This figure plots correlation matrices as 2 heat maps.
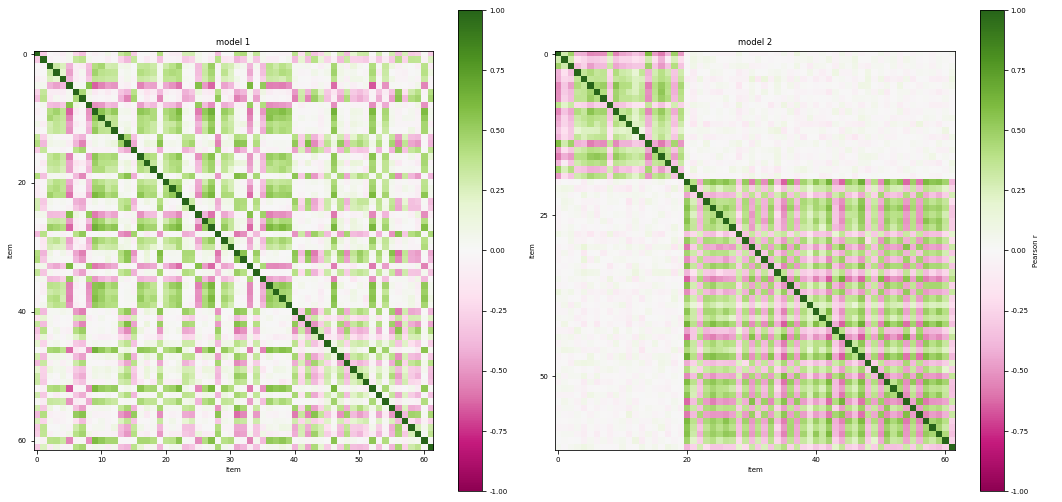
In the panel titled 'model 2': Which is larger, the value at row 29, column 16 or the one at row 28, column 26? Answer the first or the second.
the first
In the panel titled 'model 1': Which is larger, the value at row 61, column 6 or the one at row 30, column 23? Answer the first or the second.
the first
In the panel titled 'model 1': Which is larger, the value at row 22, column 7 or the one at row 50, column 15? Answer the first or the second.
the first
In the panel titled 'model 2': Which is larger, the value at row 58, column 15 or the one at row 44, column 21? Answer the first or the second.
the first
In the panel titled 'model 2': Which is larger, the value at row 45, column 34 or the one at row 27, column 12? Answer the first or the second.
the second
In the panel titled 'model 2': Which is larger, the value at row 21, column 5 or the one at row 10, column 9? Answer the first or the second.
the second
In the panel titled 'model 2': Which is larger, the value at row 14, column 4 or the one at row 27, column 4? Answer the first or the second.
the second
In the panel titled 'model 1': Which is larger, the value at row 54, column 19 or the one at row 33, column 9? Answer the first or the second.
the first
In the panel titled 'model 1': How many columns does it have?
62
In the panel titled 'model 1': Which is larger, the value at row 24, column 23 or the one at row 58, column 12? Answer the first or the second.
the first
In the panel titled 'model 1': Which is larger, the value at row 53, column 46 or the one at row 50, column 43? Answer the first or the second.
the first
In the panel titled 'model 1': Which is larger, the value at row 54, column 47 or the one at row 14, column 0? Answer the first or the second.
the second
